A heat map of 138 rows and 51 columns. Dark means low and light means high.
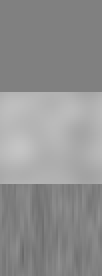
It is made of 3 by 1 panels. Panel 1,1: middling, flat. Panel 2,1: high, smooth, faint in contrast. Panel 3,1: middling, streaked downward, faint in contrast.
